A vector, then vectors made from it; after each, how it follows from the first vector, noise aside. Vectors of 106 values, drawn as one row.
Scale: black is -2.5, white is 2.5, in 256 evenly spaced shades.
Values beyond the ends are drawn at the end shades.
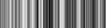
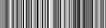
sign-scrambled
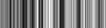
negated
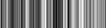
reversed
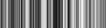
reversed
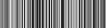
sign-scrambled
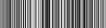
sign-scrambled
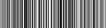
sign-scrambled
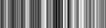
reversed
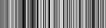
sign-scrambled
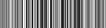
sign-scrambled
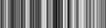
reversed
